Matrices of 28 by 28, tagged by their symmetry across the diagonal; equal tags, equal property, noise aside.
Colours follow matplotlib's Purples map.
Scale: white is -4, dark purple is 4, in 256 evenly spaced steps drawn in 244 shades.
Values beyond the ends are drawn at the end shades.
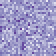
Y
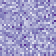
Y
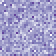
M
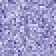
Y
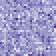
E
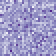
M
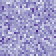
E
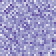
M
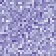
M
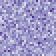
Y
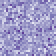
E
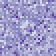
M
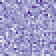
E
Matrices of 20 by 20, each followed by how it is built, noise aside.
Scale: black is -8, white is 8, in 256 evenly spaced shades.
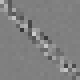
banded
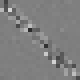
banded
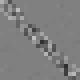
banded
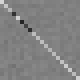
diagonal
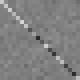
diagonal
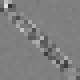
banded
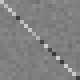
diagonal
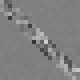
banded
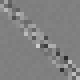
banded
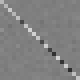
diagonal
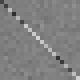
diagonal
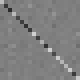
diagonal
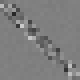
banded
